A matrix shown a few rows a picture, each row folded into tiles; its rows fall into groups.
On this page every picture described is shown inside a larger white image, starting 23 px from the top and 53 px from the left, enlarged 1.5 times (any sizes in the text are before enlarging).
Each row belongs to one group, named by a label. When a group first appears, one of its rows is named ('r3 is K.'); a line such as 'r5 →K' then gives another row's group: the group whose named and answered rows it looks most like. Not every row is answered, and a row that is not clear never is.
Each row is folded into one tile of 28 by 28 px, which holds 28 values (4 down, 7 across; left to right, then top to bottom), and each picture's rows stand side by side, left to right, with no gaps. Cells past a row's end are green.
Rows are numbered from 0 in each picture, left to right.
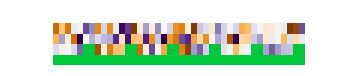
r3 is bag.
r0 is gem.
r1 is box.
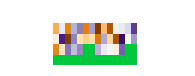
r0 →bag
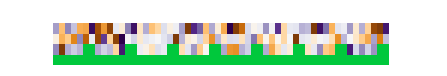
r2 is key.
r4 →key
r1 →gem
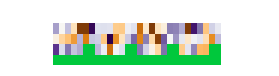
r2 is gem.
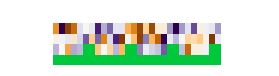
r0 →key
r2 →gem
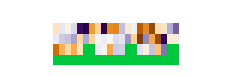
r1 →key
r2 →gem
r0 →box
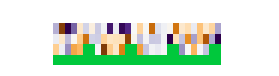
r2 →box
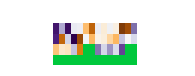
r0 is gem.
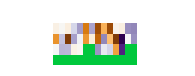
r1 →gem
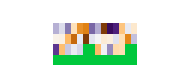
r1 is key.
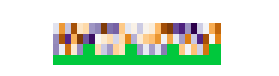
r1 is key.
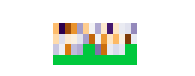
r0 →key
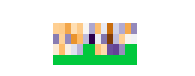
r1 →bag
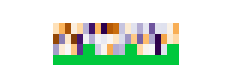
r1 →key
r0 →gem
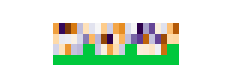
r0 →key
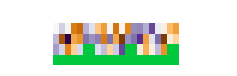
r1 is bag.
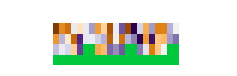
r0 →gem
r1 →bag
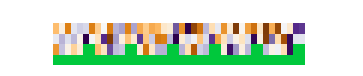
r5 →gem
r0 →box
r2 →bag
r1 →bag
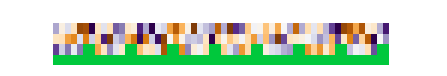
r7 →gem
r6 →box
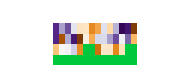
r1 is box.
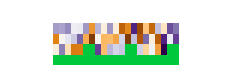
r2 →gem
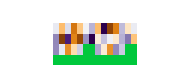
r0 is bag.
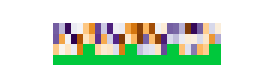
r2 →gem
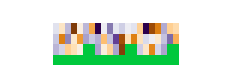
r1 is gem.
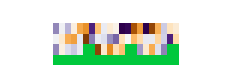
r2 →key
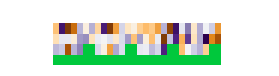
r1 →key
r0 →key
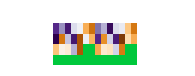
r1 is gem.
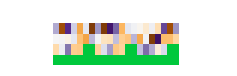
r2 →bag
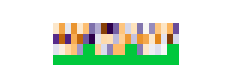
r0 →bag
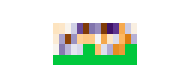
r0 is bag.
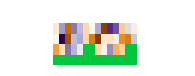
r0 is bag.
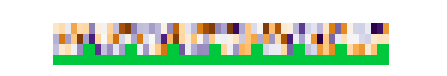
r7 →box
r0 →bag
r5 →gem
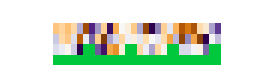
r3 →gem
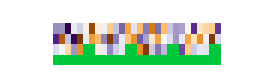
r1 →bag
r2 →bag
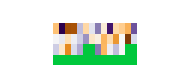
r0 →key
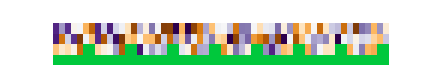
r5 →bag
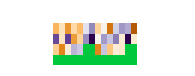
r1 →box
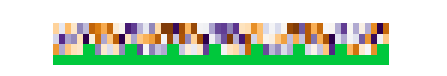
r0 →box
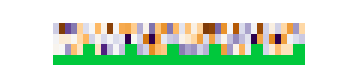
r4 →box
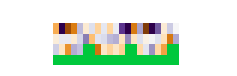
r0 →key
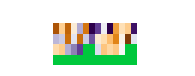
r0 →bag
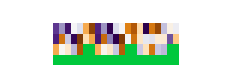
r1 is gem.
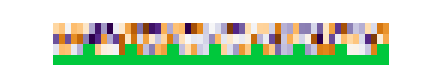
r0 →bag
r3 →key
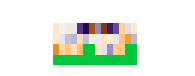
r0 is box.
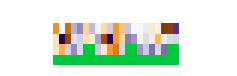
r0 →bag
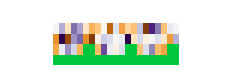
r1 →box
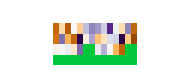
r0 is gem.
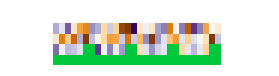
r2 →bag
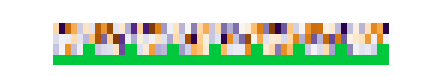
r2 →key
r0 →key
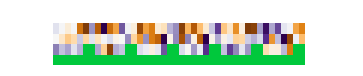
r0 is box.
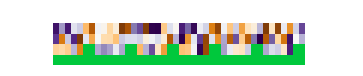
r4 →bag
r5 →gem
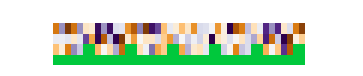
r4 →key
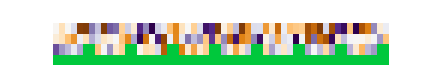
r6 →gem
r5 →box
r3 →box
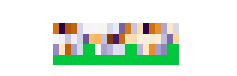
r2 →key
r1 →bag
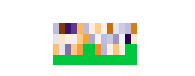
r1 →box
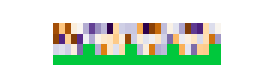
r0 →gem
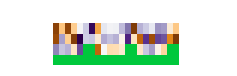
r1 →box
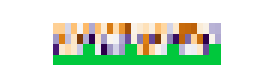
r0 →bag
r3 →gem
